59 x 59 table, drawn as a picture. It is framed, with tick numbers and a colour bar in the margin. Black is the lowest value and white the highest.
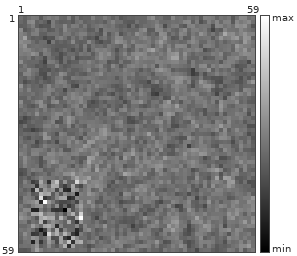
Roughest part: bottom left. Mirror symmetry: none. Stripes: none. Slope: none. Odd patch: rougher, in the bottom left. Histogram: heavy tails on both sides.
